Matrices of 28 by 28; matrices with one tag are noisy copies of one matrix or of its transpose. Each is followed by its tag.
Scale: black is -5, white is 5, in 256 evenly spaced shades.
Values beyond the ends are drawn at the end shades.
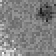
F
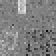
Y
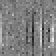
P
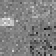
Y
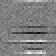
P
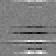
P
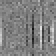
P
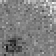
F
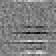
P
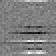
P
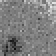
F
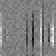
P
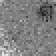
F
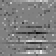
P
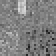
Y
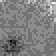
F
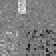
Y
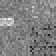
Y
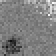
F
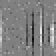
P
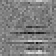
P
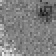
F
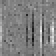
P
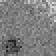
F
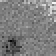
F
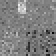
Y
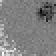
F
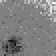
F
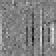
P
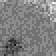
F
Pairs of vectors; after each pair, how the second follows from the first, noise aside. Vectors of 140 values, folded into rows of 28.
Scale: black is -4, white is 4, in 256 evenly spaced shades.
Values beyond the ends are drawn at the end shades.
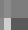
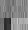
negated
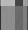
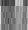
negated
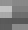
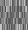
shuffled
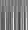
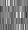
shuffled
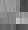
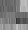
negated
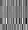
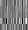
negated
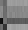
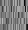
shuffled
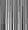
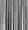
negated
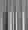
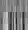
negated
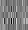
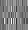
negated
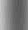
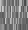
shuffled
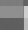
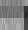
negated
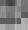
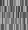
shuffled
